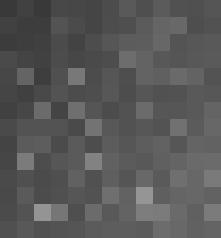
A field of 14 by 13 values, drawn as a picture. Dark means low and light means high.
The ninth with the lowest average is the top left. The field climbs toward the bottom right. The halves do not mirror each other. The grain is fine, like static.
